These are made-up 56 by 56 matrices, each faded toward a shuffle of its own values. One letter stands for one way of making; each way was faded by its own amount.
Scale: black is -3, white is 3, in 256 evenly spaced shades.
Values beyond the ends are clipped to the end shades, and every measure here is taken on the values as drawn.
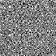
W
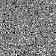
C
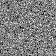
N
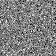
N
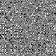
W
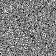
N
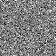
N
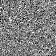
N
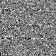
C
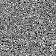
C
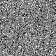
N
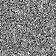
N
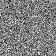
N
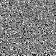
C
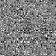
W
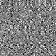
W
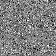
C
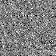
C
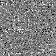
C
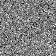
N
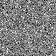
N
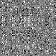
W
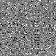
W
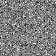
C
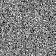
N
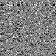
W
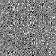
W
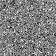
N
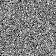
N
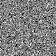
N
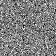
N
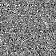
C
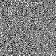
W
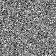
N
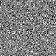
W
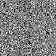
W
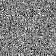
C
